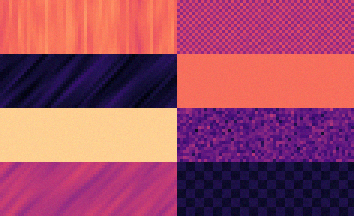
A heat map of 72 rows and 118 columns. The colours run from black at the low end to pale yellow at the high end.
The table splits into 4 rows of 2 panels. Panel 1,1: high, streaked downward, faint in contrast. Panel 1,2: middling, checkered. Panel 2,1: very low, slanting up to the right, faint in contrast. Panel 2,2: high, flat. Panel 3,1: very high, flat. Panel 3,2: low, fine-grained. Panel 4,1: middling, slanting up to the right, faint in contrast. Panel 4,2: very low, checkered, faint in contrast.
